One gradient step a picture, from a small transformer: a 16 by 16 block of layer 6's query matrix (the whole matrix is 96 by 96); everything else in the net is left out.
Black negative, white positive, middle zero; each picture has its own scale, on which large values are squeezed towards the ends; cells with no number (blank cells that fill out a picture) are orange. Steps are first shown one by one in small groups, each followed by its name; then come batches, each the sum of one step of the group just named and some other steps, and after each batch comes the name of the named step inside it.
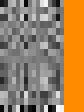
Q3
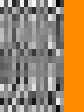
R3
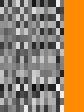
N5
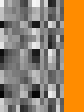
Q3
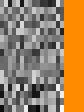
N5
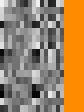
N5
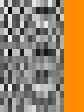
R3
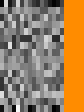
Q3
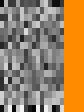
Q3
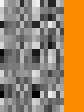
N5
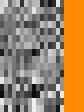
N5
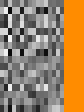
Q3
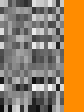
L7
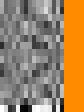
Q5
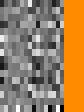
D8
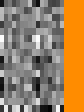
D8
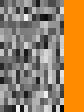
Q5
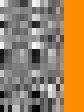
L7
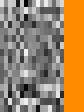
Q5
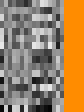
L7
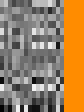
L7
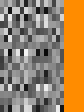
D8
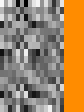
Q5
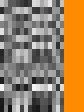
L7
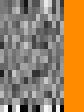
Q5
